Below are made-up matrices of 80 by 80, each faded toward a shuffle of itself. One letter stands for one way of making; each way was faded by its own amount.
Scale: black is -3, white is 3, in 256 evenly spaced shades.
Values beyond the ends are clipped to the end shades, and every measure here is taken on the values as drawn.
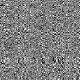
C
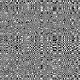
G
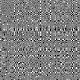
G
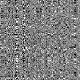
C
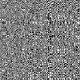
C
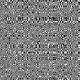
G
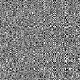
C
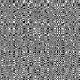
G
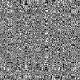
C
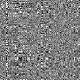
C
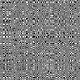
G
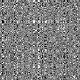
C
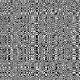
G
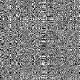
C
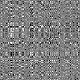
G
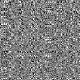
C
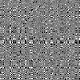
G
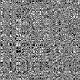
C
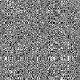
C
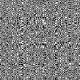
C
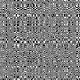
G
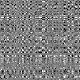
G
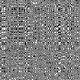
G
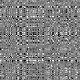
G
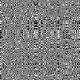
G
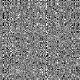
C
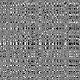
G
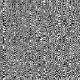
C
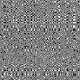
G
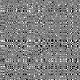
G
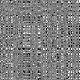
G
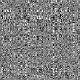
C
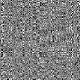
C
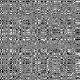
G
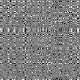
G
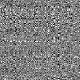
C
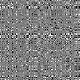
G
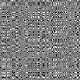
G
